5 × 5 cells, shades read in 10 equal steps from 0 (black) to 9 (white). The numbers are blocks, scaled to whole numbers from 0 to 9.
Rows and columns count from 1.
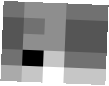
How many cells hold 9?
1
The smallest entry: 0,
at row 4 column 2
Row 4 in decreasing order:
7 4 4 4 0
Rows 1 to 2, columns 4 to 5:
4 4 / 3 3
